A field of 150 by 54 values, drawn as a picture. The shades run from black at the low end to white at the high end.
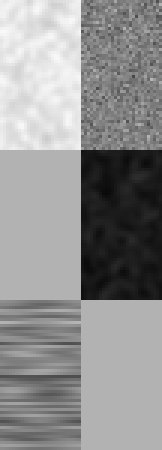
It is made of 3 by 2 panels. Panel 1,1: very high, blotchy, faint in contrast. Panel 1,2: middling, fine-grained. Panel 2,1: high, flat. Panel 2,2: very low, blotchy, faint in contrast. Panel 3,1: middling, streaked across. Panel 3,2: high, flat.
